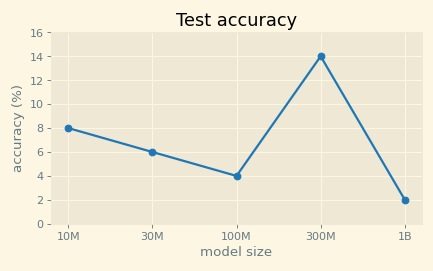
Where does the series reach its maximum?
300M
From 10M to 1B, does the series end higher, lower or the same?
lower
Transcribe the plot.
Title: Test accuracy
x-axis: model size, ticks 10M 30M 100M 300M 1B
y-axis: accuracy (%), ticks 0 2 4 6 8 10 12 14 16
Values:
8 6 4 14 2
